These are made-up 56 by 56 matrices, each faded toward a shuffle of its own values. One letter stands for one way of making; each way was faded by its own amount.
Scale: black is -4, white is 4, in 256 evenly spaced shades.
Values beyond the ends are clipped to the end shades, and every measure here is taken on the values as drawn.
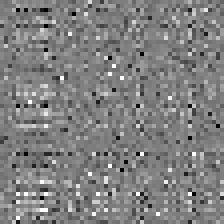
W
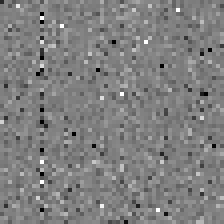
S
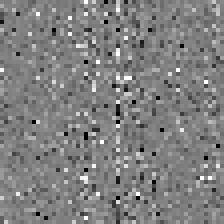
S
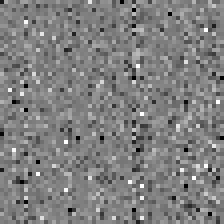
S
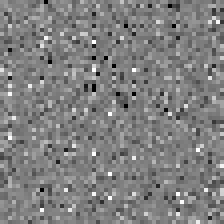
S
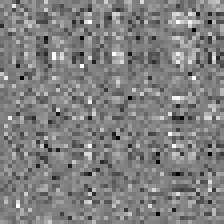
W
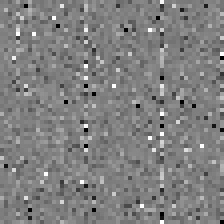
S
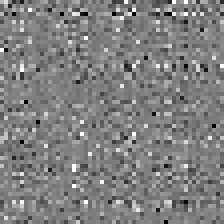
W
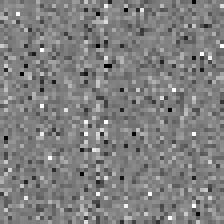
S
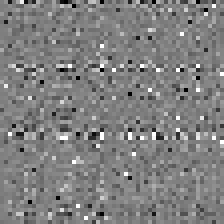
W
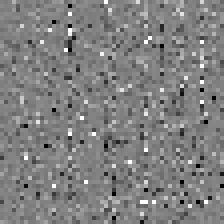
S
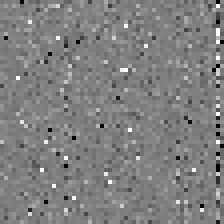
S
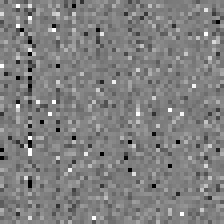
S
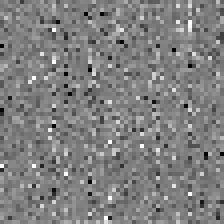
S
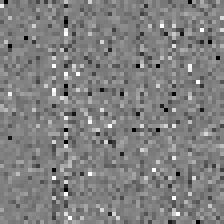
S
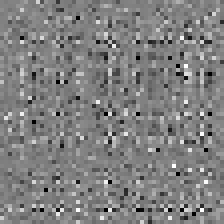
W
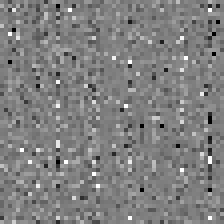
S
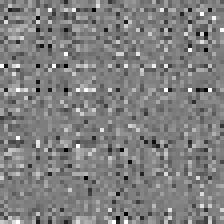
W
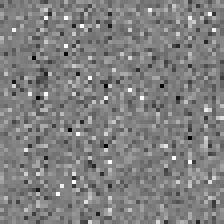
S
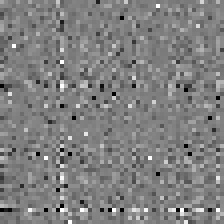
W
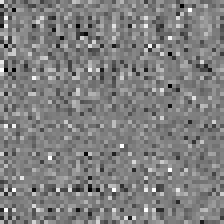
W
